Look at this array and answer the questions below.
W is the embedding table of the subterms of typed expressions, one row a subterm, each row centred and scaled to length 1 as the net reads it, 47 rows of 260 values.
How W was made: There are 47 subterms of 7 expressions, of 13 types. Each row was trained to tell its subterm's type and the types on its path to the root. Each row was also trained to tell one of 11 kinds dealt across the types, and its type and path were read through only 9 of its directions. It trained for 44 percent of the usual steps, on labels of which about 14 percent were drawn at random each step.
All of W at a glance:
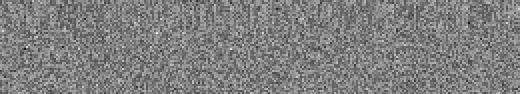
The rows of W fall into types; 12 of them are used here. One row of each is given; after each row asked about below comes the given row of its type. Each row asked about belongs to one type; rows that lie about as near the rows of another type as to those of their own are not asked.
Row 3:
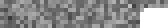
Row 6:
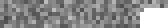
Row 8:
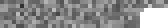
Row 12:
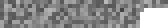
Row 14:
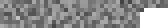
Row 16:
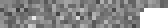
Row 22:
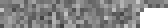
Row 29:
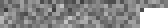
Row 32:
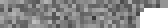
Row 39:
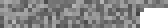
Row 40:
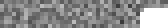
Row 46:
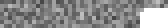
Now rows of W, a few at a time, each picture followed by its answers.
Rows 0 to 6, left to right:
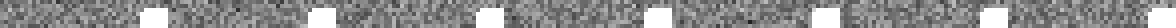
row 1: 29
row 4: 12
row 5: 3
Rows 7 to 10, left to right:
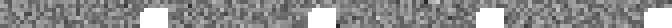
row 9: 6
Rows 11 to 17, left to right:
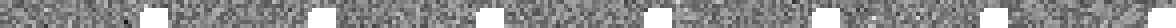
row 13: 46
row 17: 3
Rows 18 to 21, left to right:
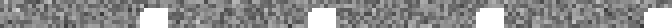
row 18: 32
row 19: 8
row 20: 3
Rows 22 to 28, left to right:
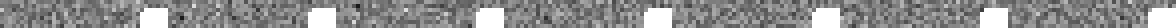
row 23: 8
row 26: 6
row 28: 40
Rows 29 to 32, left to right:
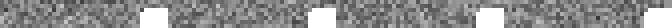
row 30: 12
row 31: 46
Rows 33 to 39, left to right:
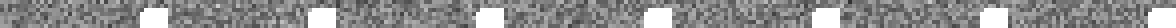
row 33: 32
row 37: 8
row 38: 8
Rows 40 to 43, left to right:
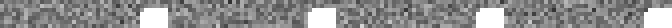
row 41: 12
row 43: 3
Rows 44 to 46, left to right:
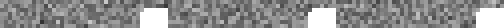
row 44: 46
